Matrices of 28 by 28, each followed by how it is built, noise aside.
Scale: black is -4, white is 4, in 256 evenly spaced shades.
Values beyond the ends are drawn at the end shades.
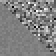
upper triangular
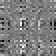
low rank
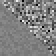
upper triangular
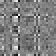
low rank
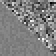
upper triangular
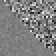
upper triangular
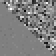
upper triangular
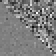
upper triangular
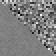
upper triangular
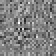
low rank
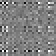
low rank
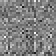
low rank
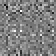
low rank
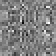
low rank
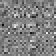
low rank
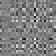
low rank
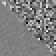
upper triangular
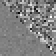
upper triangular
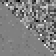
upper triangular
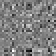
low rank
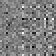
low rank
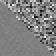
upper triangular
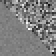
upper triangular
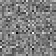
low rank
